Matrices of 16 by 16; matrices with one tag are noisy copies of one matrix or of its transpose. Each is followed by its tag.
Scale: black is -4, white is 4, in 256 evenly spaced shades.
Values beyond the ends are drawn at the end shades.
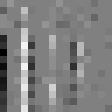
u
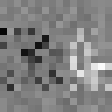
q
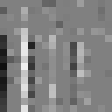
u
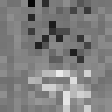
q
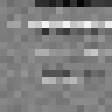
u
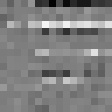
u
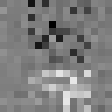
q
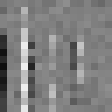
u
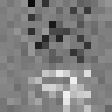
q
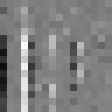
u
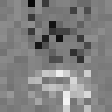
q
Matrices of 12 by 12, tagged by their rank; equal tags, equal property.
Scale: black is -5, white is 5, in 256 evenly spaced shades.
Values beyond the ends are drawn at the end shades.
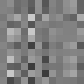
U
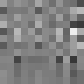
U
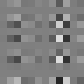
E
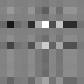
E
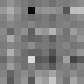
U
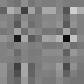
U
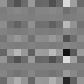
E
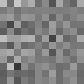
U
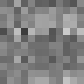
U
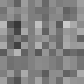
U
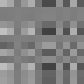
E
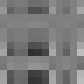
E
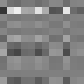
E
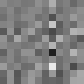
U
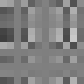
E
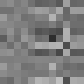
U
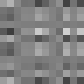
E
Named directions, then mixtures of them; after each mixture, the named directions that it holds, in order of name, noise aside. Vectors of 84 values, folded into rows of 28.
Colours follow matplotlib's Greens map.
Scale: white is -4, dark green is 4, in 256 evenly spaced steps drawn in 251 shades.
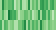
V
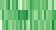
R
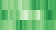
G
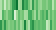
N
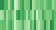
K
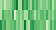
N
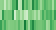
G, N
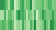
K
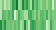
N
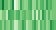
K, V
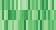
R, V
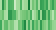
V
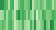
K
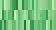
N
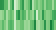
K
